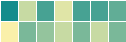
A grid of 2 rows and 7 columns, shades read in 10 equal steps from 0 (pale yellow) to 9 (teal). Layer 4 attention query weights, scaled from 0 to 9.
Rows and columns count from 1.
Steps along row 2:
up down down up down up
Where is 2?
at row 1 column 2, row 2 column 4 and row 2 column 6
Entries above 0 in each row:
7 6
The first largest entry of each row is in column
1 2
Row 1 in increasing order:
1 2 6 7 7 7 9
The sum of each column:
9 7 11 3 12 9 11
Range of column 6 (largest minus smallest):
5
